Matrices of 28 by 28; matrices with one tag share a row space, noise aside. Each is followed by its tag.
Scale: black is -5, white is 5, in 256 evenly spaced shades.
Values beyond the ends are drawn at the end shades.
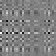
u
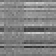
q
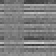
q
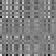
u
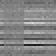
q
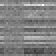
q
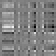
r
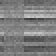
q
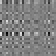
u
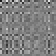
u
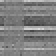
q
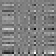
r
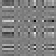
r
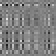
u
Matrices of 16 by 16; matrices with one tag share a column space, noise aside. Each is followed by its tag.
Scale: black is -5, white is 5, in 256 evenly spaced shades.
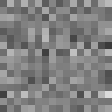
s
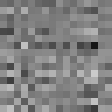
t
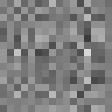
s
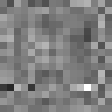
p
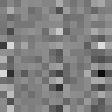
t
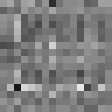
p
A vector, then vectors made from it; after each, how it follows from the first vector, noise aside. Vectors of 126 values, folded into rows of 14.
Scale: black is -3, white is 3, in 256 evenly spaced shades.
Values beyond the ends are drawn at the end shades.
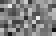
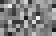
copied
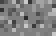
partly zeroed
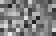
negated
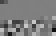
partly zeroed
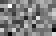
copied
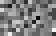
negated
